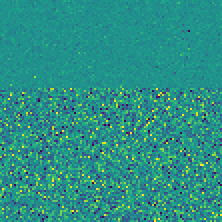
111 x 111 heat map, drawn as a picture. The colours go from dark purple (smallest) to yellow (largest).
Seam: horizontal, 40% of the way down, the top part calmer. Slope: none. Mirror symmetry: none. Histogram: heavy tails on both sides.
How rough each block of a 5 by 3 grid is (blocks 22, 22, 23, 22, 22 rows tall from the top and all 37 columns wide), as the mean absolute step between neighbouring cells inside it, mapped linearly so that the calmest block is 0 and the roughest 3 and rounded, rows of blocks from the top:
000 / 000 / 333 / 333 / 333
